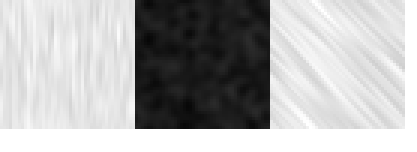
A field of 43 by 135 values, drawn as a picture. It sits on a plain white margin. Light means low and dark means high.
It is made of 1 by 3 panels. Panel 1,1: very low, streaked downward, faint in contrast. Panel 1,2: very high, blotchy, faint in contrast. Panel 1,3: very low, slanting down to the right, faint in contrast.
